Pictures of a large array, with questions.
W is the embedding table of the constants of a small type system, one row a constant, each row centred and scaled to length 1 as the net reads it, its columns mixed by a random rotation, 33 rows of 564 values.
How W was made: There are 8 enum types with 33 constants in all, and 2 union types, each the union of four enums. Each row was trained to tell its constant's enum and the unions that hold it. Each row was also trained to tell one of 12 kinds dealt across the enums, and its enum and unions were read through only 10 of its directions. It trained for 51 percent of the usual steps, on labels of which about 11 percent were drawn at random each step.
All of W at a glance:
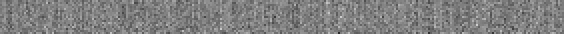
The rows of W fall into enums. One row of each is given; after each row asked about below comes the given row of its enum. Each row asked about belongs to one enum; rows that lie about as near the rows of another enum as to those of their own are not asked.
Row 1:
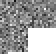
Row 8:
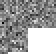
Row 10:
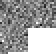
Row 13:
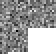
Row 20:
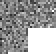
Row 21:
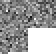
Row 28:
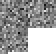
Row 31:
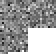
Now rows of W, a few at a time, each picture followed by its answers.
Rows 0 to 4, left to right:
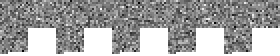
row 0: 8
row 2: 28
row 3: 8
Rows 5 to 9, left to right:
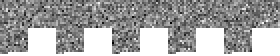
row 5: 21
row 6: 20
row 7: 21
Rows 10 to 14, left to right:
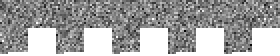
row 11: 20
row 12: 8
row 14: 31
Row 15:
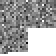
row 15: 8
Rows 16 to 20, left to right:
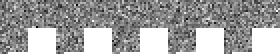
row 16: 10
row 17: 10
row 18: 20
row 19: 8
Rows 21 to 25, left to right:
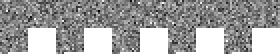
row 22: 31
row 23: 10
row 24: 1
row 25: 10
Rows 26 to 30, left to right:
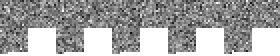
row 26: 20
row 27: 21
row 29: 20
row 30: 28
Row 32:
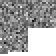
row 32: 1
